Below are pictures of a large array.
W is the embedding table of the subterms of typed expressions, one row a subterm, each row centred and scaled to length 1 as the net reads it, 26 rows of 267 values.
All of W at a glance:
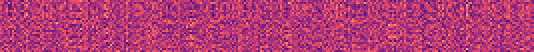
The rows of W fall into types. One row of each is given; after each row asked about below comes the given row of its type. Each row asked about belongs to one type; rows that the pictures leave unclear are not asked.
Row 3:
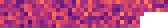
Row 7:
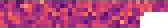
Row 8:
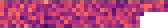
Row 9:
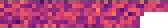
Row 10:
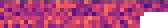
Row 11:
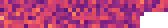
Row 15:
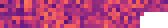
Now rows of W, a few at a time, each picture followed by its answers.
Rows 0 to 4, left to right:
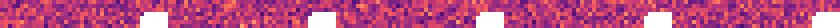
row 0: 11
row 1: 8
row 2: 7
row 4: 3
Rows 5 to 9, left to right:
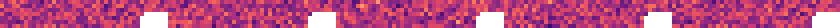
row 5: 9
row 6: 11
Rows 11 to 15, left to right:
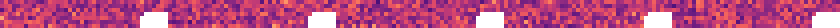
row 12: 9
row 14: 3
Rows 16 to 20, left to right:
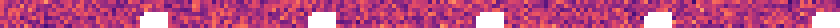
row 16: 8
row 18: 9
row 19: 11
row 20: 15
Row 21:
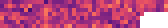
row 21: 7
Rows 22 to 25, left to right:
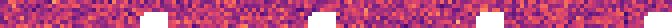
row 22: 10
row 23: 11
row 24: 9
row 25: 15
